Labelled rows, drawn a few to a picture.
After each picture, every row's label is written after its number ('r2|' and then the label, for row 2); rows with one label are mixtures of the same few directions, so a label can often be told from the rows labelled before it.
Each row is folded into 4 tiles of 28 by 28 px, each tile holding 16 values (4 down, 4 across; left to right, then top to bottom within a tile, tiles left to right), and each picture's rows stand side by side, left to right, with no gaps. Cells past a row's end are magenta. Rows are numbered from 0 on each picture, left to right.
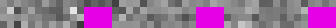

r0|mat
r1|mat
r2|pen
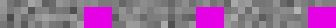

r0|mat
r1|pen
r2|mat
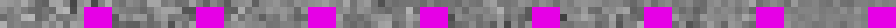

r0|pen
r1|pen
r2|mat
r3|mat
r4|pen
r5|pen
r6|pen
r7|mat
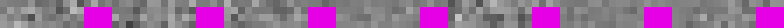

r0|pen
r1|pen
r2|mat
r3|pen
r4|mat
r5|mat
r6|pen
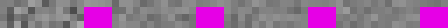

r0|mat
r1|mat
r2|mat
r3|mat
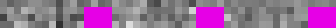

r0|pen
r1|pen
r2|pen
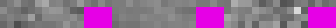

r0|pen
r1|pen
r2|mat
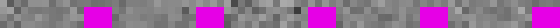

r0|mat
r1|mat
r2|mat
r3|mat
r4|mat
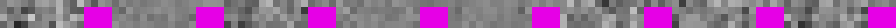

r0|pen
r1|mat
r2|pen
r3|mat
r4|mat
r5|mat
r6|mat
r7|pen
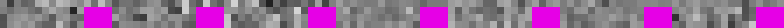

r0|mat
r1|pen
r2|mat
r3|mat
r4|pen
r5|mat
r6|pen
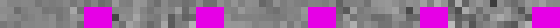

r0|mat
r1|pen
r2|pen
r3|mat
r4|mat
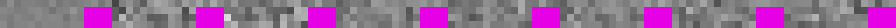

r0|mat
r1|mat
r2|pen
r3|mat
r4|pen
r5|mat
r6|mat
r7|pen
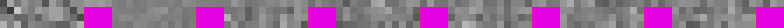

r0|mat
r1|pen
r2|pen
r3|pen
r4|pen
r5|mat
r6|pen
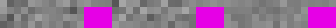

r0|mat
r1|mat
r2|pen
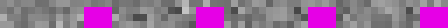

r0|pen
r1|pen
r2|mat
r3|mat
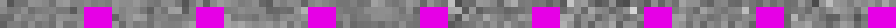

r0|mat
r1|pen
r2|pen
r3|pen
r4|mat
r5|mat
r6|mat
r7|mat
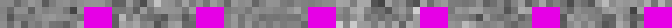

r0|mat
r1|mat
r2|mat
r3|pen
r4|pen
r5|mat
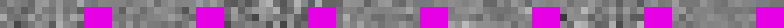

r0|pen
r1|mat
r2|pen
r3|mat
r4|pen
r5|pen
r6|mat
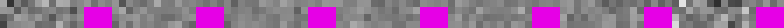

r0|mat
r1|mat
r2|mat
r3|pen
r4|mat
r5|mat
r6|mat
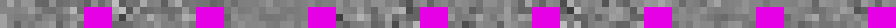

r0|mat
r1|mat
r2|mat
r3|pen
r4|pen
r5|mat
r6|mat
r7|pen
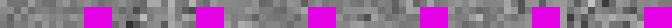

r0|mat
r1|pen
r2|pen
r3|pen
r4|pen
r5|mat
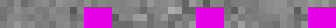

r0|mat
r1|pen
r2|mat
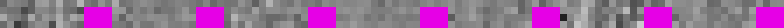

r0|pen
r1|mat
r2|mat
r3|pen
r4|pen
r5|pen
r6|pen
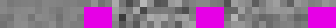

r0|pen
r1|mat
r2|mat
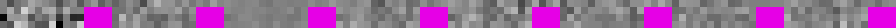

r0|pen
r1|mat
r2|pen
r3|pen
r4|pen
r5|mat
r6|mat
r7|pen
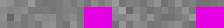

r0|mat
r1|mat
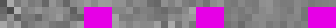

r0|mat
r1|pen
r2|pen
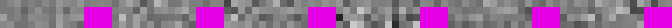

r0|pen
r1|mat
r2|mat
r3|pen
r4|pen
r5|pen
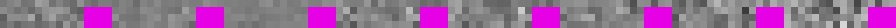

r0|pen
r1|pen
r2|pen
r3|mat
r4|mat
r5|pen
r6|mat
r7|pen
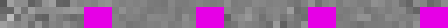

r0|mat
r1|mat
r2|pen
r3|pen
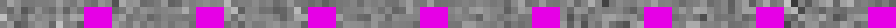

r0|pen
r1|mat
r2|mat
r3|pen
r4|pen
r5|mat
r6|pen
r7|mat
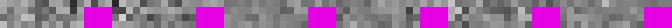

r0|pen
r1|mat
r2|pen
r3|mat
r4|mat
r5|mat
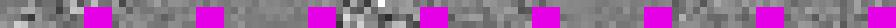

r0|pen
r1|mat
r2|mat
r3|mat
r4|pen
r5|pen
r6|mat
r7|pen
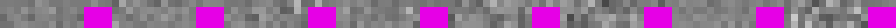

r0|pen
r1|mat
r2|pen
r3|mat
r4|mat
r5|mat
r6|pen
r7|mat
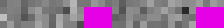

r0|pen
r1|mat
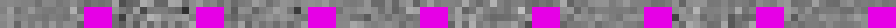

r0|mat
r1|mat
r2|mat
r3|pen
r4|mat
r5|mat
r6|pen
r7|mat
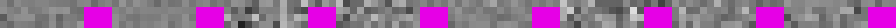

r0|pen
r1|mat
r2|pen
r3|mat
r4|mat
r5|mat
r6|mat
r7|pen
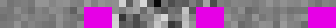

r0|mat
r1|mat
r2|pen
